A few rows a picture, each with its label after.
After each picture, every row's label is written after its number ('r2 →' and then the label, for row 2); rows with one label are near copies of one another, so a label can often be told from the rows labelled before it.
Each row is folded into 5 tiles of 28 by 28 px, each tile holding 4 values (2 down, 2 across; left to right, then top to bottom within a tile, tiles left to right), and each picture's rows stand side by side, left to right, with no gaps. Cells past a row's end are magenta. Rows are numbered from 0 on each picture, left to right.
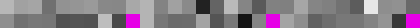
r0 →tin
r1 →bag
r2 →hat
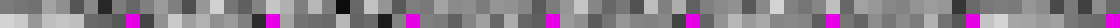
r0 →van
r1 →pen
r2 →bag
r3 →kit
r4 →hat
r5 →pen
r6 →kit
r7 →van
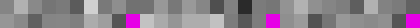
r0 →hat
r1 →van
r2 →hat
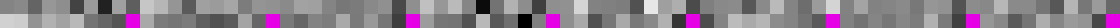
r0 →van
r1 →tin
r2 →kit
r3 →bag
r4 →hat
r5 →pen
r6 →kit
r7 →hat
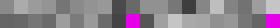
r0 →kit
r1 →pen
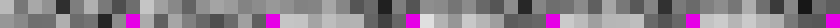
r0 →bag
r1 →tin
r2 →van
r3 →van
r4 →van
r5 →van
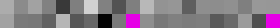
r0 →bag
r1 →tin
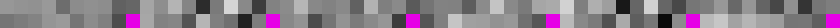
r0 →kit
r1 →bag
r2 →hat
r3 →pen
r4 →bag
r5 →van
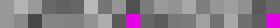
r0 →hat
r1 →kit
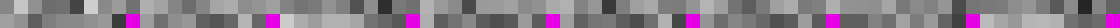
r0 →hat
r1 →tin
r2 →van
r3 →tin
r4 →tin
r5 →tin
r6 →kit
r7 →van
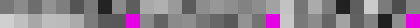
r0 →van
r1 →tin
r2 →bag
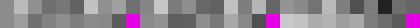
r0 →hat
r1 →hat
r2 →van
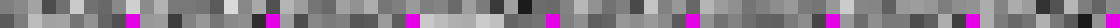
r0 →pen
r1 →hat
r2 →tin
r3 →van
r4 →hat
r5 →tin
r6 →tin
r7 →bag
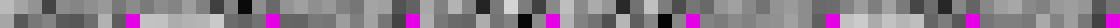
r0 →tin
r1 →van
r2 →kit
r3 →bag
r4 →bag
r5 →kit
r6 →van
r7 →kit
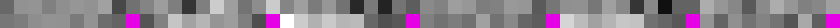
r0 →kit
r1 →pen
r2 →van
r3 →kit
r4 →van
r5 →tin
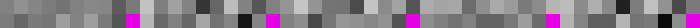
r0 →kit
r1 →bag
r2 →hat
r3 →tin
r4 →bag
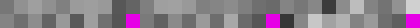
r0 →kit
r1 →kit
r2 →pen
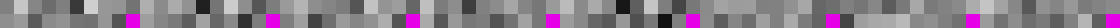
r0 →hat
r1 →bag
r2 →hat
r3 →tin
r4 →bag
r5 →kit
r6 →pen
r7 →tin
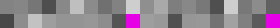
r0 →pen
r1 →hat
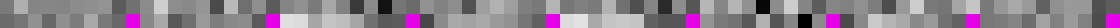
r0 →kit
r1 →hat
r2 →van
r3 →pen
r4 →van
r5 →bag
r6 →pen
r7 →kit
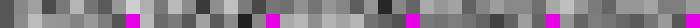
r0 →pen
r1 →bag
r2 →van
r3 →tin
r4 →tin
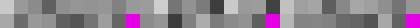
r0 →tin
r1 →hat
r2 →tin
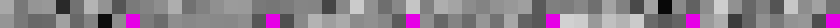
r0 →bag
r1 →kit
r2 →pen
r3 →kit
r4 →van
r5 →hat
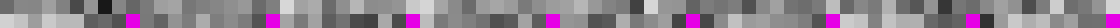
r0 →van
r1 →kit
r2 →tin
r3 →tin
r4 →hat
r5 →pen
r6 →van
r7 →pen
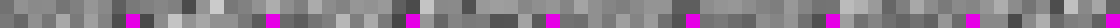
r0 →kit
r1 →pen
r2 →kit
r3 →tin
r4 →kit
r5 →kit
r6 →tin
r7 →hat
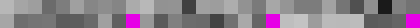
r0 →tin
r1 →tin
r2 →van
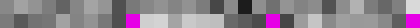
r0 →kit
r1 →van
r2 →pen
